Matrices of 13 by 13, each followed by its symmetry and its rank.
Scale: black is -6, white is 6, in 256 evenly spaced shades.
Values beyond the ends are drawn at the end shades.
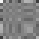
symmetric, rank two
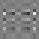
neither, rank one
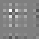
symmetric, rank one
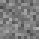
neither, full rank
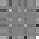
symmetric, rank two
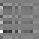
neither, rank one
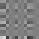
neither, rank one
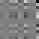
neither, rank one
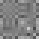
symmetric, rank two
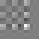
symmetric, rank one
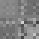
symmetric, rank two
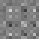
symmetric, rank two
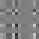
neither, rank one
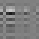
neither, rank one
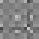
symmetric, rank two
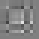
symmetric, rank one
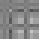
symmetric, rank one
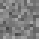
neither, full rank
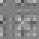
symmetric, rank two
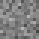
neither, full rank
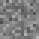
neither, full rank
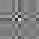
symmetric, rank one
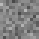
neither, full rank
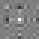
symmetric, rank two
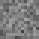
neither, full rank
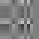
neither, rank one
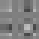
symmetric, rank one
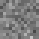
neither, full rank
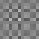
symmetric, rank one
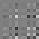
symmetric, rank one
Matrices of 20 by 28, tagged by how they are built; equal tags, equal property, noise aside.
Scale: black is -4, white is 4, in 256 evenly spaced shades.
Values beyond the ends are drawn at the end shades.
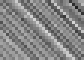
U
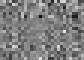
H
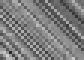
U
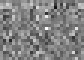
H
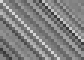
U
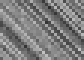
U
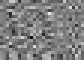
H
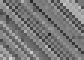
U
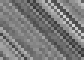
U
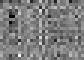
H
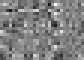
H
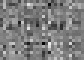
H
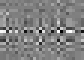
H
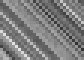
U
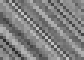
U
